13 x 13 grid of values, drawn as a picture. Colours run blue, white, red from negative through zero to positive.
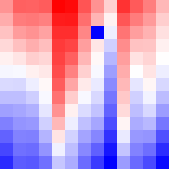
Streaks run downward. Values change most from cell to cell in the top middle. One lone cell stands out, far lower than its neighbours. Values rise toward the top.
